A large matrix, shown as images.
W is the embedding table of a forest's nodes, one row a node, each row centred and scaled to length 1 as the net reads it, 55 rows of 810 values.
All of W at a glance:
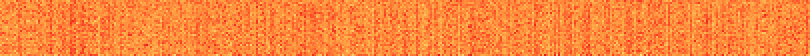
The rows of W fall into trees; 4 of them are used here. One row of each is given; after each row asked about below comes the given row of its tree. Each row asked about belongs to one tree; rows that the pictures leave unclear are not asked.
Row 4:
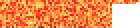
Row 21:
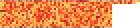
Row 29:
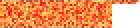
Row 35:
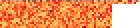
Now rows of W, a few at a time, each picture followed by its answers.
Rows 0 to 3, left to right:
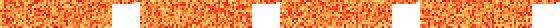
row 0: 21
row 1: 29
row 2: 29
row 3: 35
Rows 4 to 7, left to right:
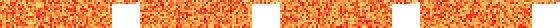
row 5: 21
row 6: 21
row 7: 35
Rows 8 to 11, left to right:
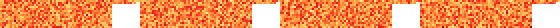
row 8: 21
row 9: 4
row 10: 35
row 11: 4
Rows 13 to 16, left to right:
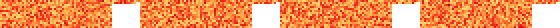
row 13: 21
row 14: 21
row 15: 4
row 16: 35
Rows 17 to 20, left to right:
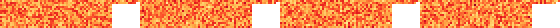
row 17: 4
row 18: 35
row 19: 29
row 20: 21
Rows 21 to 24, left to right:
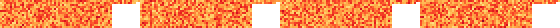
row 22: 21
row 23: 35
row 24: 4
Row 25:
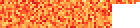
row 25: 35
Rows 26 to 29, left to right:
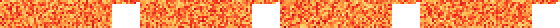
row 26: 29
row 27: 4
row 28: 35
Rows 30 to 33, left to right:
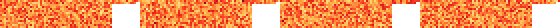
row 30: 4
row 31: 4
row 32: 29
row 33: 21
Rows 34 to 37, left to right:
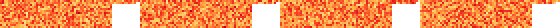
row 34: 35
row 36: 29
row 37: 21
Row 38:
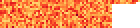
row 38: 4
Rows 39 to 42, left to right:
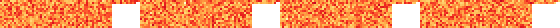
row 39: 29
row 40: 35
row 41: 21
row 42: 4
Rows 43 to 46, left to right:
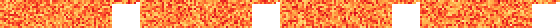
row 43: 35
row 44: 21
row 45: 21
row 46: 4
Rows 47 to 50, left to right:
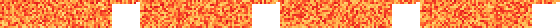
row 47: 35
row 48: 21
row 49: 35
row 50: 21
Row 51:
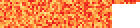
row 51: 29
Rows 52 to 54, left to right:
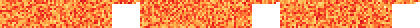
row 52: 21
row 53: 35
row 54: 4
